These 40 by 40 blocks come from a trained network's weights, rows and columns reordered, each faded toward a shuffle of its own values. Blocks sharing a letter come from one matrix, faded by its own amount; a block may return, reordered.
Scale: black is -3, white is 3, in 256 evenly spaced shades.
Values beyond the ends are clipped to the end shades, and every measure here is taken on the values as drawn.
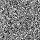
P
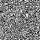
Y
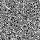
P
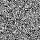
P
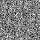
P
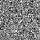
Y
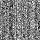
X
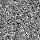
P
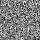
P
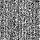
X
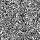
P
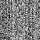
X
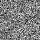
P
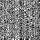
X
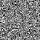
Y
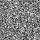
P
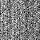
X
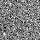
P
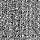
X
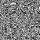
Y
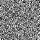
Y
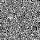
Y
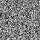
P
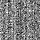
X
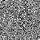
Y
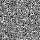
P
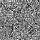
Y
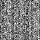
X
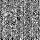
X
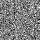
P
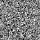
Y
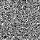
Y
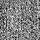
X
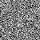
Y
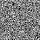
Y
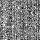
X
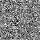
Y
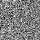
P
